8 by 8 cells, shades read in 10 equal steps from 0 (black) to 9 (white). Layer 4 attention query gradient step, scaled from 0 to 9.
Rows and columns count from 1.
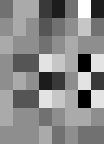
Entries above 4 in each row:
3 5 7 5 5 5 7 5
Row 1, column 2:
6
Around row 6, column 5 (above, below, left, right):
2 5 8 6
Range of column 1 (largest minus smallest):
2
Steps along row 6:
down same up down down down up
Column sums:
42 39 37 36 35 43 39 37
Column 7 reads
9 7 5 0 8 0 6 4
